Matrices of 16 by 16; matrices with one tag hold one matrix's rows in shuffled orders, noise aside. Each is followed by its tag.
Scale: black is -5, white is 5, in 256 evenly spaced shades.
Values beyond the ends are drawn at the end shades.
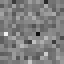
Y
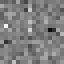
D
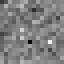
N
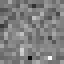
N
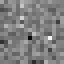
N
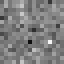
N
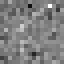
N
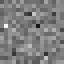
Y
